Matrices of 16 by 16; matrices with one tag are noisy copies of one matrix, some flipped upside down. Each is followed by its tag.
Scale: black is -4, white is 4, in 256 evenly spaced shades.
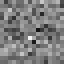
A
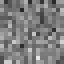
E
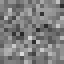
A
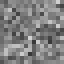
A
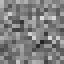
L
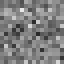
A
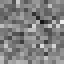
L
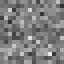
A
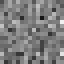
E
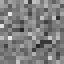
L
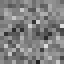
A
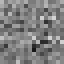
L
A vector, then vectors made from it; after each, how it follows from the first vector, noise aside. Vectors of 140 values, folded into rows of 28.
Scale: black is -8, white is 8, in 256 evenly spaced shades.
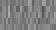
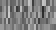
scaled up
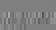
partly zeroed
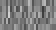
scaled up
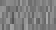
reversed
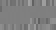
partly zeroed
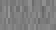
shrunk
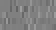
partly zeroed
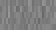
shrunk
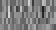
scaled up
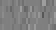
partly zeroed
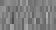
reversed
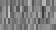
scaled up
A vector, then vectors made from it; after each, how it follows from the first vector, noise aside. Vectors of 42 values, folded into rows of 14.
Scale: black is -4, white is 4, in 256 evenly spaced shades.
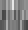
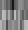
negated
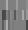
partly zeroed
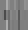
partly zeroed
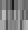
negated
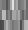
sign-scrambled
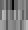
negated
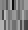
sign-scrambled
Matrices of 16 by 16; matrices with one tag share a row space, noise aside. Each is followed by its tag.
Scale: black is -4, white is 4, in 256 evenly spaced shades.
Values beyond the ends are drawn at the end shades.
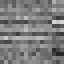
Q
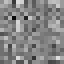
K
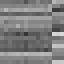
Q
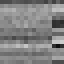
Q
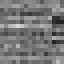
Q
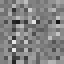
K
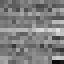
Q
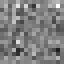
K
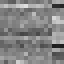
Q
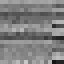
Q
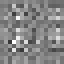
K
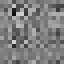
K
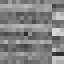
Q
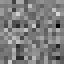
K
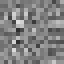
K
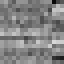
Q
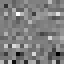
K
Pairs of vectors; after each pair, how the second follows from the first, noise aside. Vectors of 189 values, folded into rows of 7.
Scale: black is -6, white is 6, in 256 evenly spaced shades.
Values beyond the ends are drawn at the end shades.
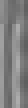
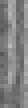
reversed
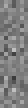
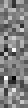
scaled up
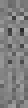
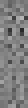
copied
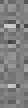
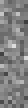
shuffled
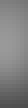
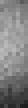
scaled up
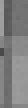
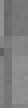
shrunk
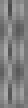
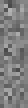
sign-scrambled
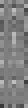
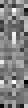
scaled up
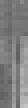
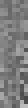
sign-scrambled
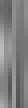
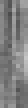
reversed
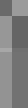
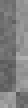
reversed
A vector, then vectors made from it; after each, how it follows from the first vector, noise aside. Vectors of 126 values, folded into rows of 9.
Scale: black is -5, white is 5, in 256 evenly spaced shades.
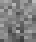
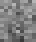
copied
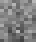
copied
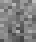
copied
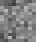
wrapped around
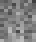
negated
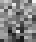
scaled up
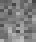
negated
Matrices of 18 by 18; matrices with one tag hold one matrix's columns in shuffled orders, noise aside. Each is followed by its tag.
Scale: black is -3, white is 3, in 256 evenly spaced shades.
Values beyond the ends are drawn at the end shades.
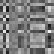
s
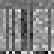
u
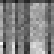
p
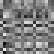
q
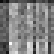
p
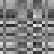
q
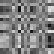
s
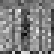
u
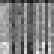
p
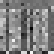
u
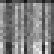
p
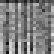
p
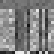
u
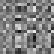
s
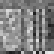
u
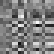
q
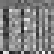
u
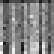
p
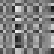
s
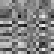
q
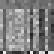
u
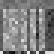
u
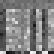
u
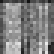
p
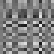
q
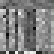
u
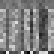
u
